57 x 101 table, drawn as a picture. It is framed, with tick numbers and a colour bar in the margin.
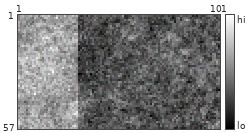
Seam: vertical, 30% of the way across, the left part higher. Grain: blotchy. Stripes: none.
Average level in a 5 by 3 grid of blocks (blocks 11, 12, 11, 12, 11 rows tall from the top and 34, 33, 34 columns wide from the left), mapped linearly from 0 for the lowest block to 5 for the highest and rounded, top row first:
400 | 501 | 501 | 510 | 500
